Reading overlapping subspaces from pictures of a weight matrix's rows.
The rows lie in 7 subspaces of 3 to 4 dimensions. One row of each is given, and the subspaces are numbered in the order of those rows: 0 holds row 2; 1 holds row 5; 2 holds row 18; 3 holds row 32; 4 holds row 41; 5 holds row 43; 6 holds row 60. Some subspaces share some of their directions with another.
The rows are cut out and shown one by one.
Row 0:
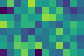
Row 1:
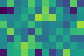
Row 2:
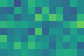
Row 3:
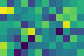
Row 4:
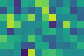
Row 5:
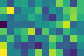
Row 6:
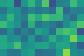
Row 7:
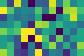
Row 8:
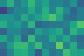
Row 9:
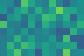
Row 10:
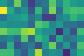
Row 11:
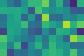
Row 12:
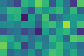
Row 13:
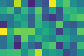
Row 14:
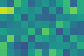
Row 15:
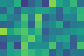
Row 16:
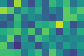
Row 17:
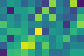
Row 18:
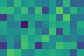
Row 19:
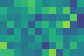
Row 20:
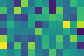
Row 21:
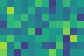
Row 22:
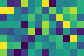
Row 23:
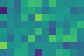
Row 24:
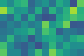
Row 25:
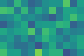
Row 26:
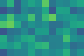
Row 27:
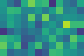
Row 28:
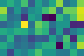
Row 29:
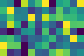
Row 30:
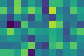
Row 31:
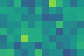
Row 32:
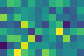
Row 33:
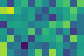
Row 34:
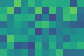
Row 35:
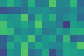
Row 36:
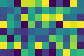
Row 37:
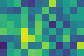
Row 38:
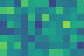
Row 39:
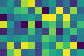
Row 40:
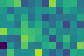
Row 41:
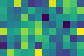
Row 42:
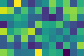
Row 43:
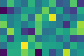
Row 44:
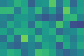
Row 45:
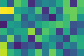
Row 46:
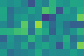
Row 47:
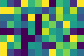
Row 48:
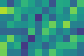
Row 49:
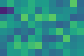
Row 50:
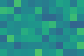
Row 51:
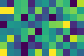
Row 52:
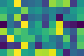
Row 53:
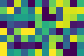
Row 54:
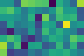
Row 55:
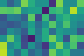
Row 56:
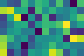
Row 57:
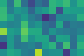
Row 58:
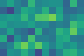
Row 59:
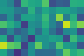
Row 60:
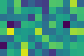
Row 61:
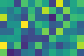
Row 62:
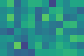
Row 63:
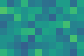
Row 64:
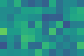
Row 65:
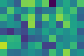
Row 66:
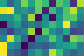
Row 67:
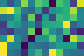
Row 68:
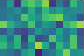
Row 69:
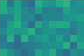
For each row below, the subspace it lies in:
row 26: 6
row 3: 3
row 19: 6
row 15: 1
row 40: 5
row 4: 6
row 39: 2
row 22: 3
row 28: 2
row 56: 4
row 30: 6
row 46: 2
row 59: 3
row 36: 3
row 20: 0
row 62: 5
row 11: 4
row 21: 2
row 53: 1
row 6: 6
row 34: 0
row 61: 2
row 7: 3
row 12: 4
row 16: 5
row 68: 3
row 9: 2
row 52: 3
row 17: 0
